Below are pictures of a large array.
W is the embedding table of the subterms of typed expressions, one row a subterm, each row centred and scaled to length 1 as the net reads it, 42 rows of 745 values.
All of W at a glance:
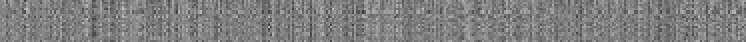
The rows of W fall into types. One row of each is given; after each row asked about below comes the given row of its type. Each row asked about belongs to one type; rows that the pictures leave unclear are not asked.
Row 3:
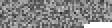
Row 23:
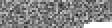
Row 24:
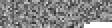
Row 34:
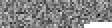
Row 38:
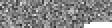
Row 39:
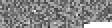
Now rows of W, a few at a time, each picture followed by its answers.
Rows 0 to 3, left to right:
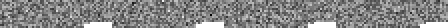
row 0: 3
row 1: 23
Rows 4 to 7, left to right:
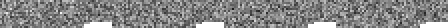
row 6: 34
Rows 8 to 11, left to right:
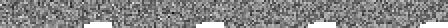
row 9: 3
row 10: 24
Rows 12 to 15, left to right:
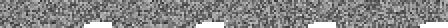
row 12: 24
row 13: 24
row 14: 34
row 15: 3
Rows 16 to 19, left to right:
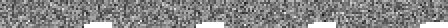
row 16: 39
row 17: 39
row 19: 34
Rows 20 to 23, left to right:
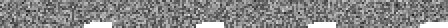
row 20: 23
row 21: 34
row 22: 3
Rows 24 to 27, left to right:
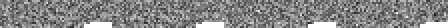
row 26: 39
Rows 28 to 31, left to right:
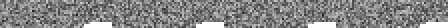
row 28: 24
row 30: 3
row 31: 38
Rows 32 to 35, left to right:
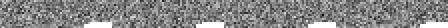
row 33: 34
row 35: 24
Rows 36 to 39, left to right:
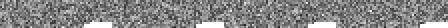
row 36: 38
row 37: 39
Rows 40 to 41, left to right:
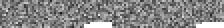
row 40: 24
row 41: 3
